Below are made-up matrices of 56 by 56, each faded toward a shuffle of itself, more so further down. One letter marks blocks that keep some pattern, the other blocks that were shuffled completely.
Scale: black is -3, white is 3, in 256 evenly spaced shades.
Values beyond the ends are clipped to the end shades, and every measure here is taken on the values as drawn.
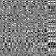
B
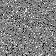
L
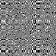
B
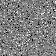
L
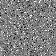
L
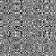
B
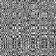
B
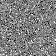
L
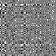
B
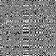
B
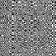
B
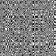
B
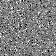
L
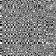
B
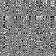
B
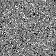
L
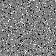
L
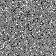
L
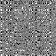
B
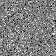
L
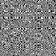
B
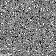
L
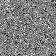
L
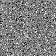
L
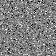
L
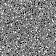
L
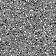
L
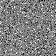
L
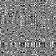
B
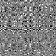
B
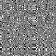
B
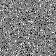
L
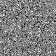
L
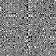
B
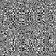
B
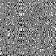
B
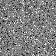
L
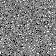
L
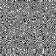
B
